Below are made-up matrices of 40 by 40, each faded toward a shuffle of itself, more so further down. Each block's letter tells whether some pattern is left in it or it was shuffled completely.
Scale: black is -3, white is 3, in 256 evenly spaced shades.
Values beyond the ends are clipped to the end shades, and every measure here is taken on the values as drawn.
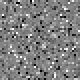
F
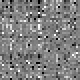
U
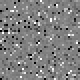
F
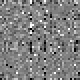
U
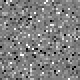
F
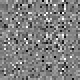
U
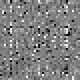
U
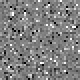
F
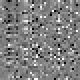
U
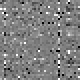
U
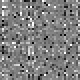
U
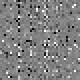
U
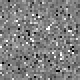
F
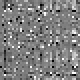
U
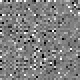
U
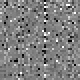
U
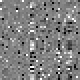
U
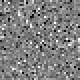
F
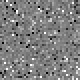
F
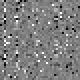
U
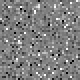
F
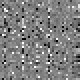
U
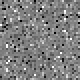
F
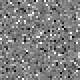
F
